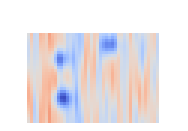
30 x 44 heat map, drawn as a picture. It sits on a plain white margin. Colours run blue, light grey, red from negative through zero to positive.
Dips: three. Lone odd cells: none. Average level on the scale: 50%.
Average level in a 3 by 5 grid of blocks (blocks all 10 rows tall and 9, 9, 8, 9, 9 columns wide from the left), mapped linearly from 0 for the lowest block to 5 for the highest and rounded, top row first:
41313 | 52444 | 50334
